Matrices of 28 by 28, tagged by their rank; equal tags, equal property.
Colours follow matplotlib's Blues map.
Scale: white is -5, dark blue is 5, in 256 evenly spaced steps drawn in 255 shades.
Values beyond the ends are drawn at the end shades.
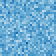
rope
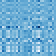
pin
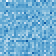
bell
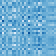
pin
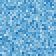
rope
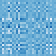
pin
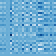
pin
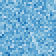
rope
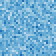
rope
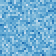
rope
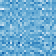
bell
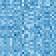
bell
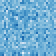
bell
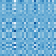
pin
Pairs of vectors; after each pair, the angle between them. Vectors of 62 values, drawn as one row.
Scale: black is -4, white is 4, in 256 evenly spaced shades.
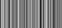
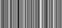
nearly opposite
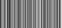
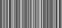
partly aligned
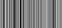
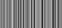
partly aligned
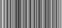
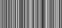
partly opposed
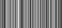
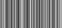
nearly opposite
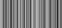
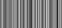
partly aligned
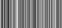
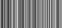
nearly parallel
